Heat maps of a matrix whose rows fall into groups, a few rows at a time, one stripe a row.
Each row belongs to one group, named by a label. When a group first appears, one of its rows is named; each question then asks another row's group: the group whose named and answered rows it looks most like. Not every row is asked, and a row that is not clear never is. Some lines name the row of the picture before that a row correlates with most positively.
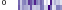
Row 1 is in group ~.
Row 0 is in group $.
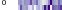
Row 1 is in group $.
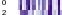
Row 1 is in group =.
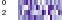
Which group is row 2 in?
=
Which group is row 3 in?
$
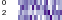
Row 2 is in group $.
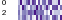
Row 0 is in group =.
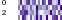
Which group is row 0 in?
=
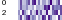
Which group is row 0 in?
=
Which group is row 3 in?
=
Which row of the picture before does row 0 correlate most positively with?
0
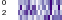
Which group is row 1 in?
=
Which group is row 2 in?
~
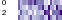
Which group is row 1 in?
~
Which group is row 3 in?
~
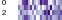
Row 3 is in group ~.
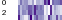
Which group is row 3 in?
~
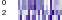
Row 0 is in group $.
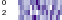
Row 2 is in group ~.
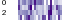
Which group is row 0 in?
$
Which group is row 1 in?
~
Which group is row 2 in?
~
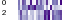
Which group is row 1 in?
$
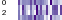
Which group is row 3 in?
$
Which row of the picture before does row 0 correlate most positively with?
1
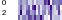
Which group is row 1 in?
=
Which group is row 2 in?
=
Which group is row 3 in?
$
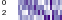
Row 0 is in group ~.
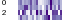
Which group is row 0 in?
~
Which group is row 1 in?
~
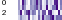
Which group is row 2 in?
=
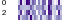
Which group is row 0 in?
=
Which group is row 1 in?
~
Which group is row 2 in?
=
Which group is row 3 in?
~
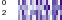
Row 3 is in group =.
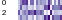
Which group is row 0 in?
~
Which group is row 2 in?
$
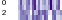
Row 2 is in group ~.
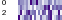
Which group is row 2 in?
=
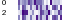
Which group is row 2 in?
~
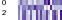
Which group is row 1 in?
$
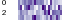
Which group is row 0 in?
$
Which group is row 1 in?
=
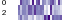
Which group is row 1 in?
$
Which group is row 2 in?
$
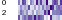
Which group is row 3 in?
$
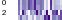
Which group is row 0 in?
$
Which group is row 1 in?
$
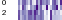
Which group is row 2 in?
$
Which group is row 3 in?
$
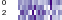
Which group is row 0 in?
~
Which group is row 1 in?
$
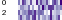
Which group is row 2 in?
$
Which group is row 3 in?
=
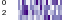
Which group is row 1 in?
~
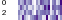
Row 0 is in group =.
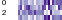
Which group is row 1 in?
=
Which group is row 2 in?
$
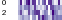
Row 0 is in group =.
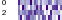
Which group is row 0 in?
~
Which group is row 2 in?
$
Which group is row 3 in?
=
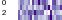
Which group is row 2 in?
$
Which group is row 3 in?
~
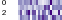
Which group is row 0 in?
~
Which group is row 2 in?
=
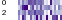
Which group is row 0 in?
$
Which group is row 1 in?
~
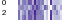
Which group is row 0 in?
$
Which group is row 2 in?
$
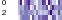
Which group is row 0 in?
=
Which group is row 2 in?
~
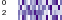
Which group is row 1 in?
=
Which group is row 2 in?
$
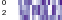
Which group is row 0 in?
=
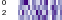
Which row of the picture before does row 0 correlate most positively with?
3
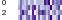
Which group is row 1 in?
=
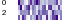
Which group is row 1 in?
=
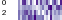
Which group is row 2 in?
~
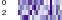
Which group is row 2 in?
~
